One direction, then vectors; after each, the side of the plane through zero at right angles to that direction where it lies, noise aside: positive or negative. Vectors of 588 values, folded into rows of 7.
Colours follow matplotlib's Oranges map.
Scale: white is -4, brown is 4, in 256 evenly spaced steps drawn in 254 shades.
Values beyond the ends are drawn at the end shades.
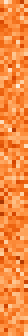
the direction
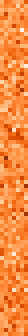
negative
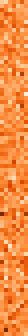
positive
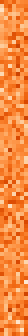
negative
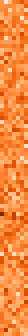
positive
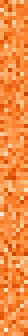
negative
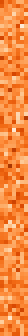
negative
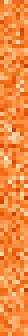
positive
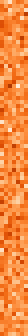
positive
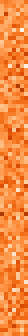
negative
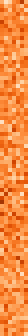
positive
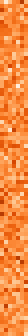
positive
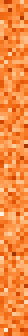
negative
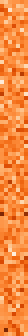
positive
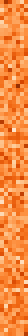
negative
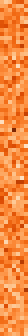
positive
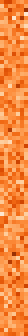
negative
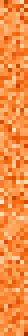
negative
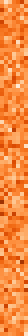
positive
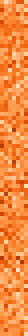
positive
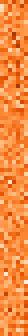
negative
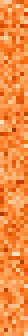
positive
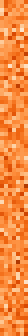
negative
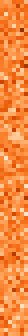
positive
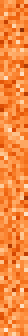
positive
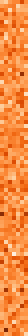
positive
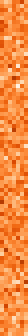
positive
